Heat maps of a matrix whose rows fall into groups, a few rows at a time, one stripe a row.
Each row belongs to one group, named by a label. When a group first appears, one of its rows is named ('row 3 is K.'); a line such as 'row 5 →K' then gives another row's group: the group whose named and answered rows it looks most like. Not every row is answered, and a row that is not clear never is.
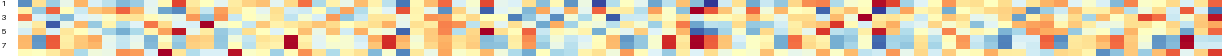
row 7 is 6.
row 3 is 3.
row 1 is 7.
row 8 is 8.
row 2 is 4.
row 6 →6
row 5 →7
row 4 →7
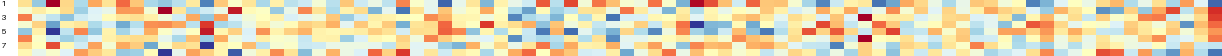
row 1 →4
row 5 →7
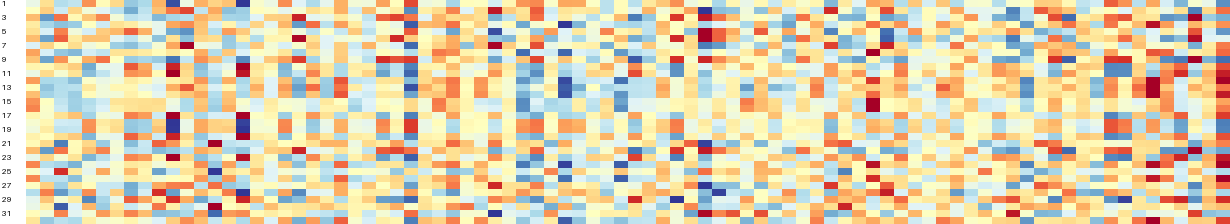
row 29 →8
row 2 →7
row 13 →3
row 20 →8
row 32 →3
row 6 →6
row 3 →6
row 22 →6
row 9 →6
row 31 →4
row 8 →3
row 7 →7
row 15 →3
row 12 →3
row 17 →8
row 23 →8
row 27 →7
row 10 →8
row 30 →7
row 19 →6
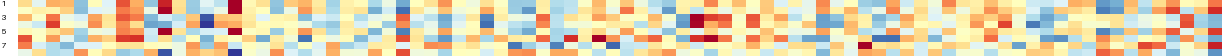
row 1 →8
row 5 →8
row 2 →8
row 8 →6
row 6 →4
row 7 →3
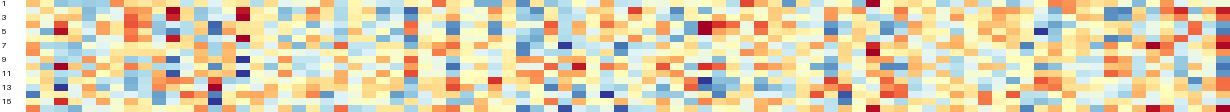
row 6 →8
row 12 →7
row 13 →7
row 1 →3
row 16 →3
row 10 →4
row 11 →6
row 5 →4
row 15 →4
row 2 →8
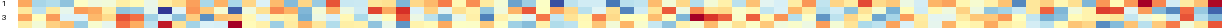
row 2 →6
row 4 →8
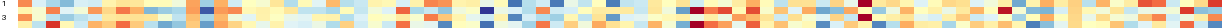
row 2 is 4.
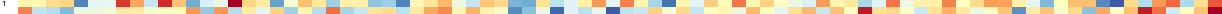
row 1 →8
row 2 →3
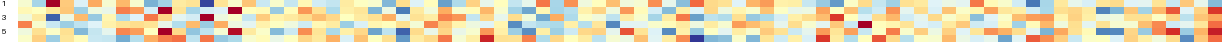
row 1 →4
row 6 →7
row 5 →8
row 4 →3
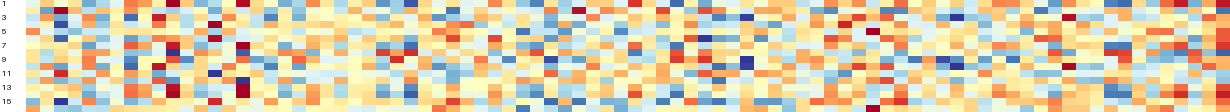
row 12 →6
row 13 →8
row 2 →4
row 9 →6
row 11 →4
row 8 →6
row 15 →7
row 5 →3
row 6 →7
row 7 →8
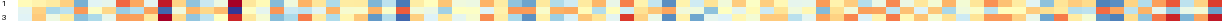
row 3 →8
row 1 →8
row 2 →6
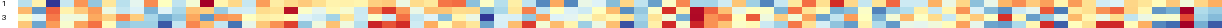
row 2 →6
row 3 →4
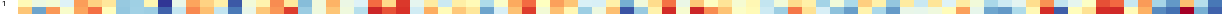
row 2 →6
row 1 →6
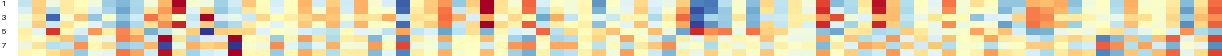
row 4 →7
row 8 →8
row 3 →7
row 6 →8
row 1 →7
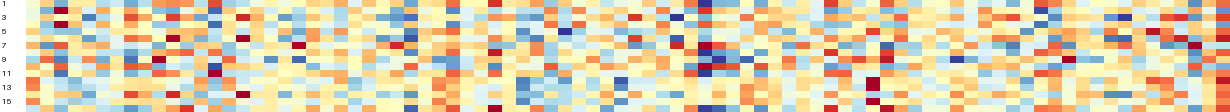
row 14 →8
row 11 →7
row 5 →3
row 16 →7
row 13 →3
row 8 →7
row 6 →8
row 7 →6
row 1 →7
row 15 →3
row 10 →4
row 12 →3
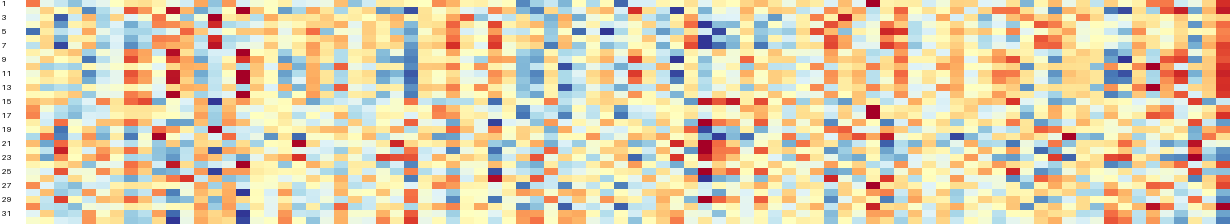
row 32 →6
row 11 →8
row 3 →7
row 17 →3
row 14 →8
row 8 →8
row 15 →4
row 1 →3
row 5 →7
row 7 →7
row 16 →3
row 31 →6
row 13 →3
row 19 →7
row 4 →7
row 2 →8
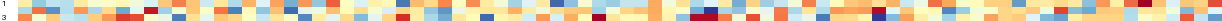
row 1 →3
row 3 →4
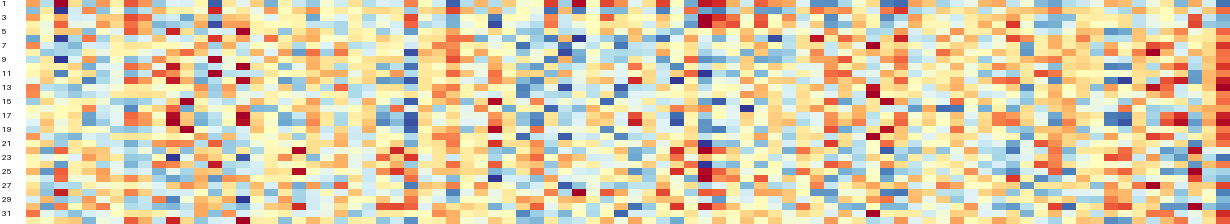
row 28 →4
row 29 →6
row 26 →4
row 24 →7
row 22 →6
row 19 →7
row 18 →8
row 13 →3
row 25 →6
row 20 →3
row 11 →7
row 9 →7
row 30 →6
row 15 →7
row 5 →8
